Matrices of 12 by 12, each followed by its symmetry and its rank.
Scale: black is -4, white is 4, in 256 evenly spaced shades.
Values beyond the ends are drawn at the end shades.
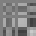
symmetric, rank one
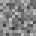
neither, full rank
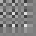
symmetric, rank one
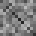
symmetric, full rank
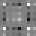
symmetric, rank one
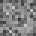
symmetric, full rank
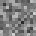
symmetric, full rank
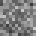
neither, full rank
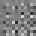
antisymmetric, rank two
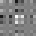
symmetric, rank one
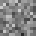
neither, full rank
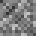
symmetric, full rank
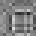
antisymmetric, rank two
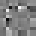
antisymmetric, rank two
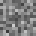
neither, full rank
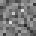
symmetric, full rank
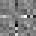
antisymmetric, rank two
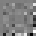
antisymmetric, rank two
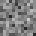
neither, full rank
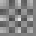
symmetric, rank one
